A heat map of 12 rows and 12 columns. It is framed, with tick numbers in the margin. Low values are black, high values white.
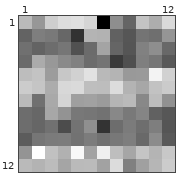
Odd rows or columns: none. Stripes: horizontal, repeating 2 times. Average level on the scale: 60%. Odd patch: rougher, in the top middle.
